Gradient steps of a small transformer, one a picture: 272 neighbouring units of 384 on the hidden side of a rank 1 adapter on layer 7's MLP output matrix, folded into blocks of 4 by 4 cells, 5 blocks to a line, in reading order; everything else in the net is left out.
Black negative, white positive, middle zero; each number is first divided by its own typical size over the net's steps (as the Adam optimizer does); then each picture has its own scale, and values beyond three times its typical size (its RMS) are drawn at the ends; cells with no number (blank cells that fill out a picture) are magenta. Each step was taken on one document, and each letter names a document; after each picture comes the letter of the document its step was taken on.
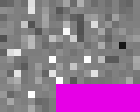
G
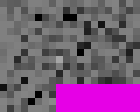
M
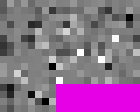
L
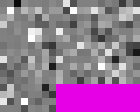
M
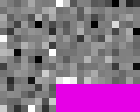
G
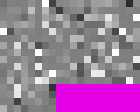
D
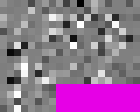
D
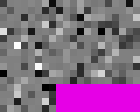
D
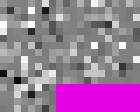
D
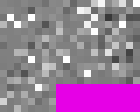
M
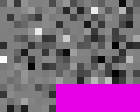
M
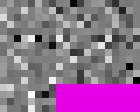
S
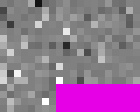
L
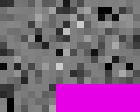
S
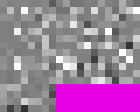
M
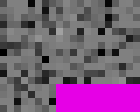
D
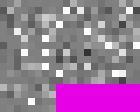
M
